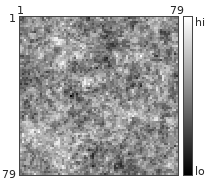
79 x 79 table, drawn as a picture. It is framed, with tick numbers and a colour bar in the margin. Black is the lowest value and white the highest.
Odd rows or columns: none. Histogram: bell-shaped. Slope: none. Ninth with the highest average: bottom left. Mirror symmetry: none. Grain: blotchy.
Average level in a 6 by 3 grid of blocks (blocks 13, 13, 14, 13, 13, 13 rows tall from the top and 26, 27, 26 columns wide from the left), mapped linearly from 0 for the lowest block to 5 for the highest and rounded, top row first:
302
312
021
223
531
301
